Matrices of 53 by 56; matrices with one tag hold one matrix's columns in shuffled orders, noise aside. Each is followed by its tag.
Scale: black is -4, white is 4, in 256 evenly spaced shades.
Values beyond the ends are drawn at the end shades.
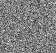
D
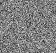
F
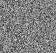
D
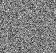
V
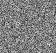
F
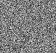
D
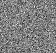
V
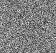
F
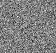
F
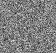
D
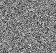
F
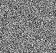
F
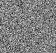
D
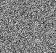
F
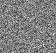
F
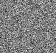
V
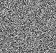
V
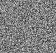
D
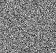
V
